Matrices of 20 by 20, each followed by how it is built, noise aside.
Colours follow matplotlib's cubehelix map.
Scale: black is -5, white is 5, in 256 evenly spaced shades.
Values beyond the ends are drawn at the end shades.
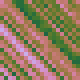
Toeplitz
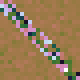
banded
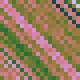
Toeplitz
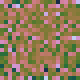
low rank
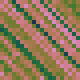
Toeplitz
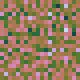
low rank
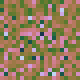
low rank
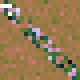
banded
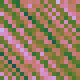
Toeplitz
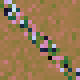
banded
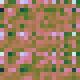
low rank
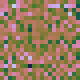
low rank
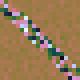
banded
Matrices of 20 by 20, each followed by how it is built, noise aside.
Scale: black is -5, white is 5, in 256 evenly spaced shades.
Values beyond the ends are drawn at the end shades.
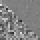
lower triangular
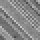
Toeplitz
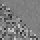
lower triangular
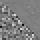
lower triangular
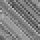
Toeplitz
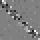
banded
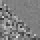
lower triangular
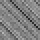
Toeplitz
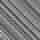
Toeplitz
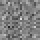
low rank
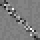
banded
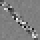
banded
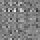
low rank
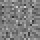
low rank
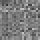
low rank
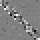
banded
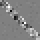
banded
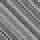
Toeplitz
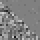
lower triangular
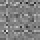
low rank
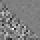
lower triangular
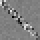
banded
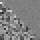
lower triangular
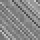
Toeplitz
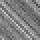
Toeplitz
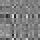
low rank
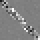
banded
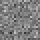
low rank
